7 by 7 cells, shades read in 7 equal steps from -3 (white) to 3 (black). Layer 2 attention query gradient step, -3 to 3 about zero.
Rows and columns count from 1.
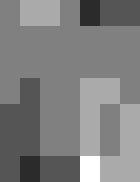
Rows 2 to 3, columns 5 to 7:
0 0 0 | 0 0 0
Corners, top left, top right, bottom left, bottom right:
0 1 1 -1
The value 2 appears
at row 1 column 5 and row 7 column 2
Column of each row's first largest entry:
5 1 1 2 1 1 2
